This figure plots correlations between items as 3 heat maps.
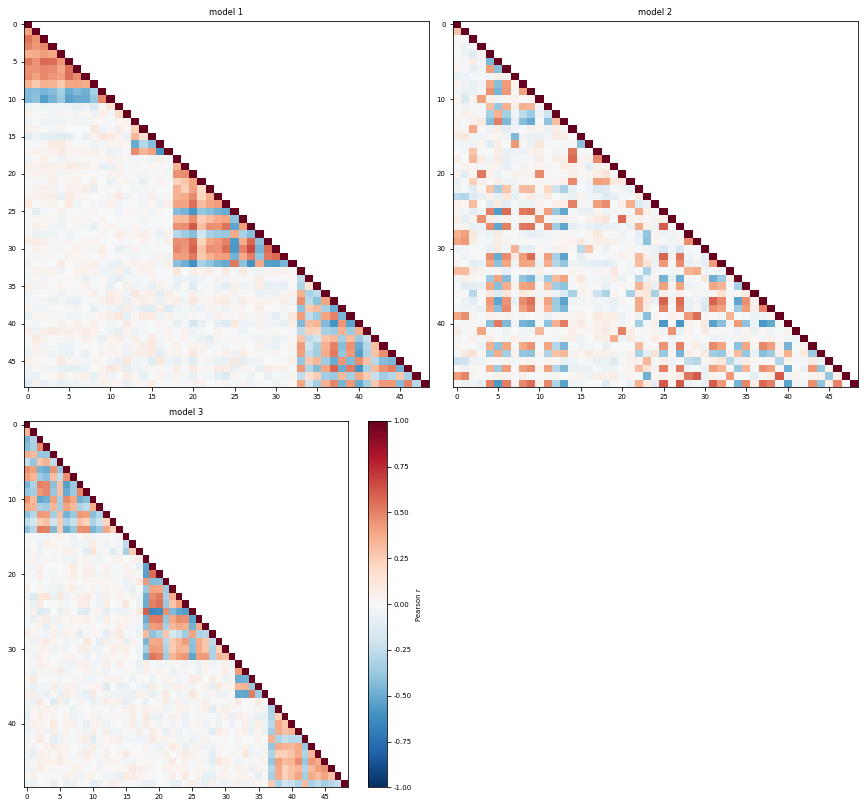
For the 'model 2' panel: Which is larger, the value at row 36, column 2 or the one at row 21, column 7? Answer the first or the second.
the second
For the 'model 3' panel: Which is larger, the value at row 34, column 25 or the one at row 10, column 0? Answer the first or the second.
the second
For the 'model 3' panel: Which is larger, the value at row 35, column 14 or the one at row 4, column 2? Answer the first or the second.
the first
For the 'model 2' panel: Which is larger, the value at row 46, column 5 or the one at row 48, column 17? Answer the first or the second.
the second
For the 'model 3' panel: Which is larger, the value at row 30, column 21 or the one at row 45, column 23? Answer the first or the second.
the second
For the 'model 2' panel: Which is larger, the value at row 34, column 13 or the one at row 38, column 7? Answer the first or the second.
the first
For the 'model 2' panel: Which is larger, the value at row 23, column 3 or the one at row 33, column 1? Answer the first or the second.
the second
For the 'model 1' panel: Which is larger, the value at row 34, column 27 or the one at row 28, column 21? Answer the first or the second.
the first
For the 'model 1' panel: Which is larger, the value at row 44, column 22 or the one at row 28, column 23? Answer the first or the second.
the first
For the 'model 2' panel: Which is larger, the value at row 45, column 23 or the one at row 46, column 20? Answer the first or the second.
the first
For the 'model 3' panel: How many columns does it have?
49
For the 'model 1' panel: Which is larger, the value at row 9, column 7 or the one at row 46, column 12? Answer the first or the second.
the second
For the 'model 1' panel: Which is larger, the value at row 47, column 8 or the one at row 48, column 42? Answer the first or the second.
the second
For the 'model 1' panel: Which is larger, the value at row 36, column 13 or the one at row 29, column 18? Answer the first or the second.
the second
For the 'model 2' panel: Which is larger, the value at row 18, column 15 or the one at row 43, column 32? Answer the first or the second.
the second
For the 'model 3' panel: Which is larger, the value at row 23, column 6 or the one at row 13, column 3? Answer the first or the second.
the second
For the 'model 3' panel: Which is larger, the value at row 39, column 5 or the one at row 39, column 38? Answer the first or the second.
the second
